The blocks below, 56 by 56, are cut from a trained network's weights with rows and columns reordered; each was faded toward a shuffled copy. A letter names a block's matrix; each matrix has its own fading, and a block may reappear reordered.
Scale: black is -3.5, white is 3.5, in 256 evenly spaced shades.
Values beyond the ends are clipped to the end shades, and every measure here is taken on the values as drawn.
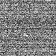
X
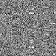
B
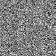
B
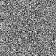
B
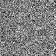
B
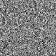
B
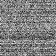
X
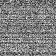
X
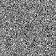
B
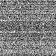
X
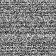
X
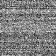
X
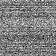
X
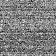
X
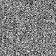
B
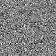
B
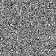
B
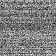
X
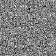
B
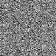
B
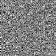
B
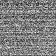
X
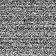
X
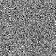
B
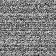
X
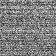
X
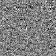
B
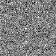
B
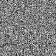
B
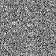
B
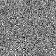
B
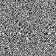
B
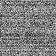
X
